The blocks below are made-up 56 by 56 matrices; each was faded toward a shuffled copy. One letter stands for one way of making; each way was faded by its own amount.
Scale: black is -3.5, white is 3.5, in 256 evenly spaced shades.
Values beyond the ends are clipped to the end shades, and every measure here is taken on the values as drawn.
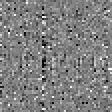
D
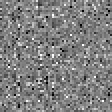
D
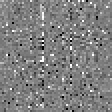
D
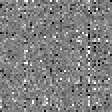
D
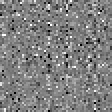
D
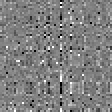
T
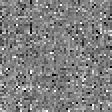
D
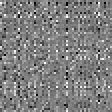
T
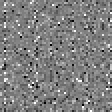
D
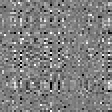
T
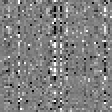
T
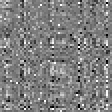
T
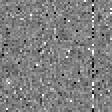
D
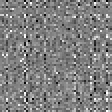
T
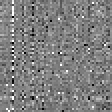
T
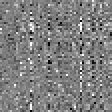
T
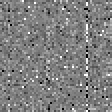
D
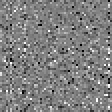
D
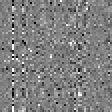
T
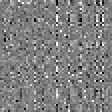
T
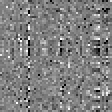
T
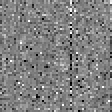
D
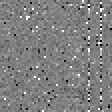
D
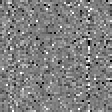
D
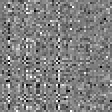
T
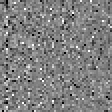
D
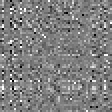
T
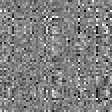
T
